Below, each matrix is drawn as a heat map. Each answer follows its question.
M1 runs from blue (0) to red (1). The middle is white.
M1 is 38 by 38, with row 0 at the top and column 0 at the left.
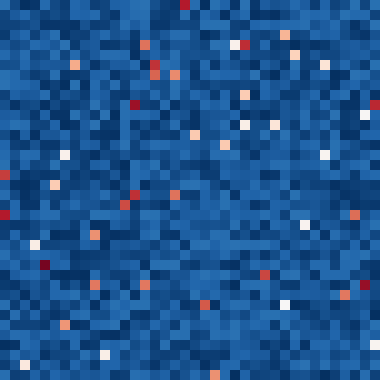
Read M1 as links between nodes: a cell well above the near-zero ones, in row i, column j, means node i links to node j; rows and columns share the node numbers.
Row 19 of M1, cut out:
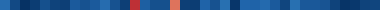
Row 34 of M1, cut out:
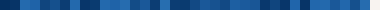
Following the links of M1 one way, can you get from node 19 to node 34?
yes
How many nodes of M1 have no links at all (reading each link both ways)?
6
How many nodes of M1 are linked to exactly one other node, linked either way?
2
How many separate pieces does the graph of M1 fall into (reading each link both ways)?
8
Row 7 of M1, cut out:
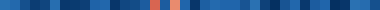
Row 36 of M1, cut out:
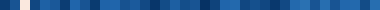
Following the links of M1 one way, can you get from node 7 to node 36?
no
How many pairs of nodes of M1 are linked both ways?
3
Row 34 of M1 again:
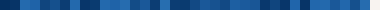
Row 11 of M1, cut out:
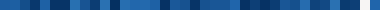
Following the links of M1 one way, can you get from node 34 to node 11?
no
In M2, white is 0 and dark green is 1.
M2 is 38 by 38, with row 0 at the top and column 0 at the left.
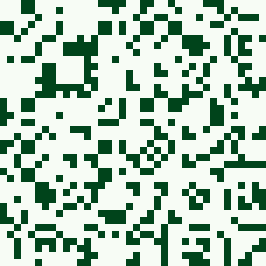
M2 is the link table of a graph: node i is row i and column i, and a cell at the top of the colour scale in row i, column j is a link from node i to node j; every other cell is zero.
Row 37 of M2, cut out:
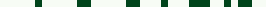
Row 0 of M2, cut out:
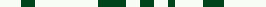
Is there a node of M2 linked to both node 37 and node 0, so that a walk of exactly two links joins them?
yes
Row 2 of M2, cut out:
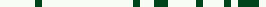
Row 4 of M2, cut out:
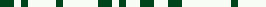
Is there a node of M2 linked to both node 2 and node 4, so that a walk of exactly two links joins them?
no
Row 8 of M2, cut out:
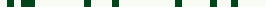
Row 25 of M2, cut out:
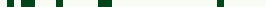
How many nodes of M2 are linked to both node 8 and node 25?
3
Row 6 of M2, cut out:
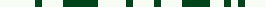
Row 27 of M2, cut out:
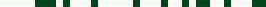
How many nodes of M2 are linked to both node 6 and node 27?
7
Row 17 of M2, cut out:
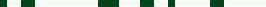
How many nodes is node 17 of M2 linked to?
11
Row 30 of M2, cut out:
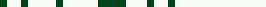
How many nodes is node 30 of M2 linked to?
9
